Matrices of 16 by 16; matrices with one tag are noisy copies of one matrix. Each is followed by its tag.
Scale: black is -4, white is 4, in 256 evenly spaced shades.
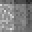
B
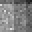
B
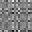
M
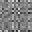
M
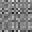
M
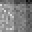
B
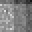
B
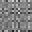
M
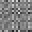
M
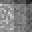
B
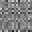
M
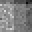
B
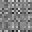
M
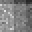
B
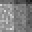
B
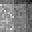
B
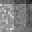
B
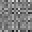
M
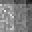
B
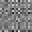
M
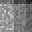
B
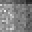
B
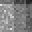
B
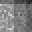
B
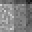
B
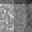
B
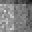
B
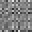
M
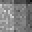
B
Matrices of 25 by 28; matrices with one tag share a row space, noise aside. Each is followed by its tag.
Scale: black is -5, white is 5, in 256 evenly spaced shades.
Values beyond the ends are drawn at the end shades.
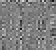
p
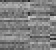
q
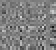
p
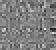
p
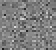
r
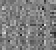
p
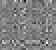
r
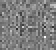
p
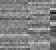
q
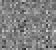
r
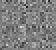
r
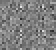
p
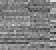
q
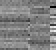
q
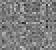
r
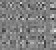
p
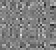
p
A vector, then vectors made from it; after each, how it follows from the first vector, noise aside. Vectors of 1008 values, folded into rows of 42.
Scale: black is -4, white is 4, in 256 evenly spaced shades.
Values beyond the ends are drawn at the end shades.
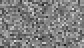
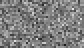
copied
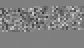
partly zeroed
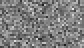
copied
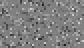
partly zeroed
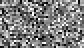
scaled up
